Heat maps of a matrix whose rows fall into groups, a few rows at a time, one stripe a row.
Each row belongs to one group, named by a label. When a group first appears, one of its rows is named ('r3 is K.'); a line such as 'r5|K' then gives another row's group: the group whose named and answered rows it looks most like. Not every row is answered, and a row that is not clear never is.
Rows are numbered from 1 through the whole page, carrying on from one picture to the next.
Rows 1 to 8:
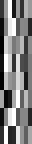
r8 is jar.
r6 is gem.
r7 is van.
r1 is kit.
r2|van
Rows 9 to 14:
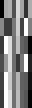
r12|van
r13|van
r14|van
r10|gem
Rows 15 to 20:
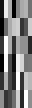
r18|jar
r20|gem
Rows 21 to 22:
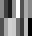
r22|van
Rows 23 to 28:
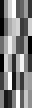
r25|van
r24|kit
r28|gem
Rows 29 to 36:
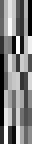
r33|kit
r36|jar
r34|jar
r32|van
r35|jar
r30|van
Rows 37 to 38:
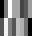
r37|kit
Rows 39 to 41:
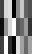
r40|van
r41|jar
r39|jar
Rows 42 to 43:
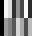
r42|van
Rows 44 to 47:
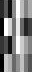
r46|gem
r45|jar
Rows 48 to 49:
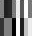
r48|gem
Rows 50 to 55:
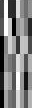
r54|jar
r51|jar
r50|jar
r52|van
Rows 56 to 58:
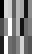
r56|jar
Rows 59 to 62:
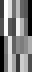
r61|kit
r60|jar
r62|van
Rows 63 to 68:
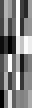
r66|kit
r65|gem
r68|kit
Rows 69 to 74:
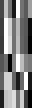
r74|van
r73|van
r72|gem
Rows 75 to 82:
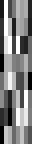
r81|gem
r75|jar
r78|van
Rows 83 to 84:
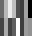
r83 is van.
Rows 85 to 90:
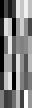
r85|gem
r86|jar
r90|gem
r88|jar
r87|kit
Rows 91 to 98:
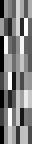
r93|jar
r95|kit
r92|gem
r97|kit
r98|van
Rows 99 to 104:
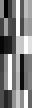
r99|gem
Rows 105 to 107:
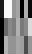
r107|jar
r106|kit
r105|van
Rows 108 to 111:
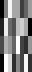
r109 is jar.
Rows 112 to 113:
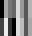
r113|jar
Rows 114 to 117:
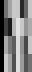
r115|gem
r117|jar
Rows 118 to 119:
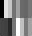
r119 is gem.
